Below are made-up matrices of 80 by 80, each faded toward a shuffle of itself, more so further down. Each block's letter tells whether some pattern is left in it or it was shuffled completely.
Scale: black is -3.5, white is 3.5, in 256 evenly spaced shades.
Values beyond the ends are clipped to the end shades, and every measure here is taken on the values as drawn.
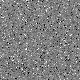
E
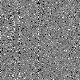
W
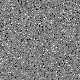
E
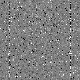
W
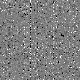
W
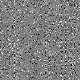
W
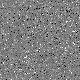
E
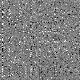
W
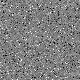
E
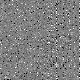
W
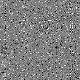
W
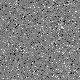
E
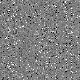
W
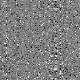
W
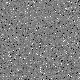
E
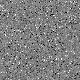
E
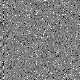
W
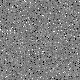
E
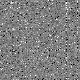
W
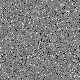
E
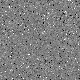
E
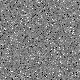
E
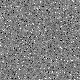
E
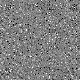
W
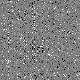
W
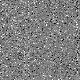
W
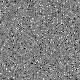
E
